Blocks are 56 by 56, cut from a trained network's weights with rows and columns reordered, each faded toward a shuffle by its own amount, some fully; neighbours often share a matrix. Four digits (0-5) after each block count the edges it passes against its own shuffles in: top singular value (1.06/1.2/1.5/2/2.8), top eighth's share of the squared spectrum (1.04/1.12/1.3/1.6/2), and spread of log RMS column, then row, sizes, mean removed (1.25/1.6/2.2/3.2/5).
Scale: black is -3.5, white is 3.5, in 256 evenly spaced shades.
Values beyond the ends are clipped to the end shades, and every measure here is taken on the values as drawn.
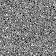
0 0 0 0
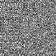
3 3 2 1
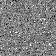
0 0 0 0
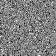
1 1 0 0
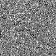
2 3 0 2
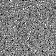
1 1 0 0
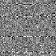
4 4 1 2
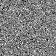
0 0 0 0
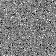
0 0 0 0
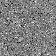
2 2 0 0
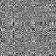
4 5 3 3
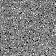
0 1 0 0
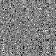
3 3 1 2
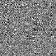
3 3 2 2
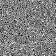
2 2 1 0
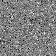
0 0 0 0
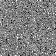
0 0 0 0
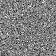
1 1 0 0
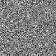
3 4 1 2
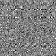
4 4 1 2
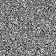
2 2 0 1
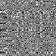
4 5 2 3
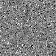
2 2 0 0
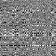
4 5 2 3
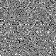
3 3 1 2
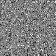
3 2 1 1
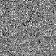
3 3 1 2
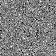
1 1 1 0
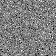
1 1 0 0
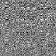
4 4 2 2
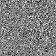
3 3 1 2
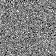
1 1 0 0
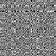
4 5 2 3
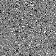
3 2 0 1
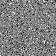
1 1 0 0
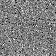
1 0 0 0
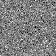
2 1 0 0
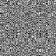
4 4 3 2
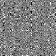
3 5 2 2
